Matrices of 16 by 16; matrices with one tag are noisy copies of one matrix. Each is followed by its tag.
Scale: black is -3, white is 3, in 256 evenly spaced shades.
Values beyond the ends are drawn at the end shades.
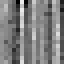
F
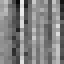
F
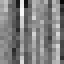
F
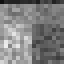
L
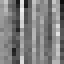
F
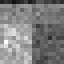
L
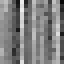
F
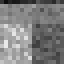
L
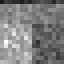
L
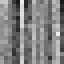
F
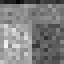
L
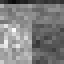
L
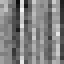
F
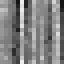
F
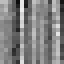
F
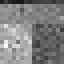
L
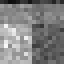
L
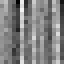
F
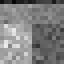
L
